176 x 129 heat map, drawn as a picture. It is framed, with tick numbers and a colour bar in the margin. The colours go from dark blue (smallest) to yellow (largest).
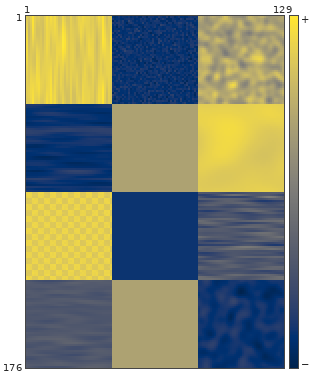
It is made of 4 by 3 panels. Panel 1,1: very high, streaked downward, faint in contrast. Panel 1,2: very low, fine-grained, faint in contrast. Panel 1,3: high, blotchy. Panel 2,1: very low, streaked across, faint in contrast. Panel 2,2: high, flat. Panel 2,3: very high, smooth, faint in contrast. Panel 3,1: very high, checkered, faint in contrast. Panel 3,2: very low, flat. Panel 3,3: low, streaked across. Panel 4,1: low, streaked across, faint in contrast. Panel 4,2: high, flat. Panel 4,3: very low, blotchy, faint in contrast.
